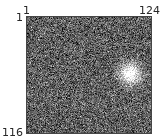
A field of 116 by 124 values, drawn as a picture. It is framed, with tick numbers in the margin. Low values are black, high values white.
Average level on the scale: 40%. Bumps: one, in the middle right. Ninth with the highest average: middle right. Slope: none. Mirror symmetry: none. Stripes: none. Odd rows or columns: none.
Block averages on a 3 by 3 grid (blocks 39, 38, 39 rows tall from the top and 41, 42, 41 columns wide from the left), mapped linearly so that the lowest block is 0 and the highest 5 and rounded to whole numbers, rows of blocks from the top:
000
005
000
